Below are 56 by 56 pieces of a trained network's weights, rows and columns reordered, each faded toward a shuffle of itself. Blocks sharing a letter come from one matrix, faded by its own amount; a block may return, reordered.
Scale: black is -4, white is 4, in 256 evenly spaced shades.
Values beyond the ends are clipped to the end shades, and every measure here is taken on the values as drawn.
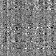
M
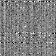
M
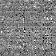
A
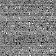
A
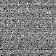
A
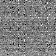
A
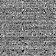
A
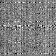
M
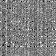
M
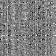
M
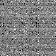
A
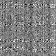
M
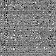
A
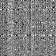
M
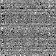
A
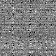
A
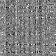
M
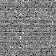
A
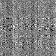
M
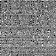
A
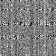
M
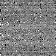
A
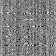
M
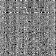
M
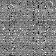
A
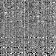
M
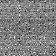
A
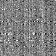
M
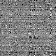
A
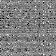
A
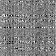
M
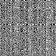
M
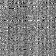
M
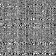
M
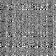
M
